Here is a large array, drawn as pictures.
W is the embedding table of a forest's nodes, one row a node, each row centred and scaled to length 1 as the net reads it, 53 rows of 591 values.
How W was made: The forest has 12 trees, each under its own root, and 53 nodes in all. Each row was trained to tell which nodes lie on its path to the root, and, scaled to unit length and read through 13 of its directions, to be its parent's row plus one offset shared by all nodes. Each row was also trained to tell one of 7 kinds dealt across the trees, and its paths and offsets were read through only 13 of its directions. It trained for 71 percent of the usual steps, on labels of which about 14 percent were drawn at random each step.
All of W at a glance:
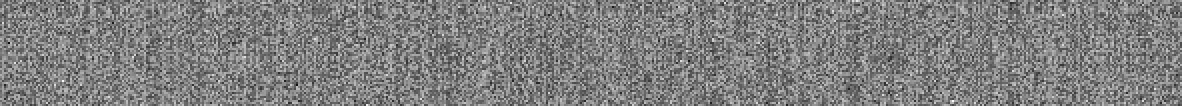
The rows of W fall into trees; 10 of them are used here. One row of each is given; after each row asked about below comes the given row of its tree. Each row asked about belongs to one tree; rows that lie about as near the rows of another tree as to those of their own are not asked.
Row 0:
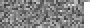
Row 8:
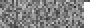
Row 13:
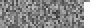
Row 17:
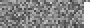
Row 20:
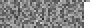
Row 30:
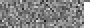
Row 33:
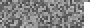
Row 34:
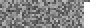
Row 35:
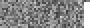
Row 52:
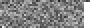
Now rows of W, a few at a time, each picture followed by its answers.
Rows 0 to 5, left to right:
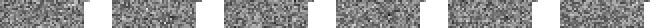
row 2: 33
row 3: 13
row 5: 52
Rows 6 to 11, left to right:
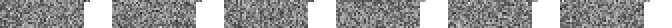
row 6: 33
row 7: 17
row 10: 0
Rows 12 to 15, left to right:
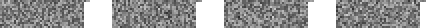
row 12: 20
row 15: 34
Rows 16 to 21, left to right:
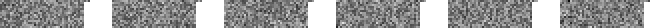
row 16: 33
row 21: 34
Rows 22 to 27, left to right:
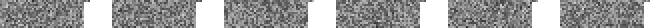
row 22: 30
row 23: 34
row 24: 35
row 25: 52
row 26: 35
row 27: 17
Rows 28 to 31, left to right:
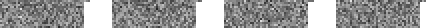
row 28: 30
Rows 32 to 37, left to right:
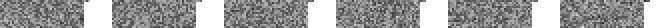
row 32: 0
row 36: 30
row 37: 52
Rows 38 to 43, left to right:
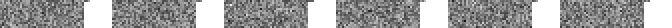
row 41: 0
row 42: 13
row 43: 33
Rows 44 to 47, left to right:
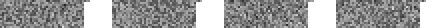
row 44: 30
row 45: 35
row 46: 20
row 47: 8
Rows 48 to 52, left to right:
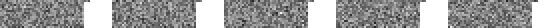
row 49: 52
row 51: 34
